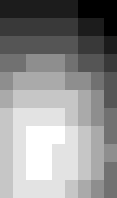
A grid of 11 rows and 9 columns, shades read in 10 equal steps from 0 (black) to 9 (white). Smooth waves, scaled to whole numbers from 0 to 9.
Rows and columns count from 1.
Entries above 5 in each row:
0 0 0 0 4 7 7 8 8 8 7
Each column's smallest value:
1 1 1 1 1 1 0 0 0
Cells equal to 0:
4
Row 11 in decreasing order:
8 8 8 8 7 7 6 5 4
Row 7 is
7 8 8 8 8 7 6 5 4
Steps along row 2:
same same same same same down same down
